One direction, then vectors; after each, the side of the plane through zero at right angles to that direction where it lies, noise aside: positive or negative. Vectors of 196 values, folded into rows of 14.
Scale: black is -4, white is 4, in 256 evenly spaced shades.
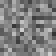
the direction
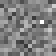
positive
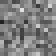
negative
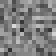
negative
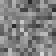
positive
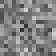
negative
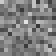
positive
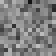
positive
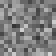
positive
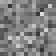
negative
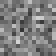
negative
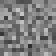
positive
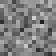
negative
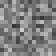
positive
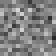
positive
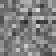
negative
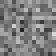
negative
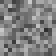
negative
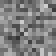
positive
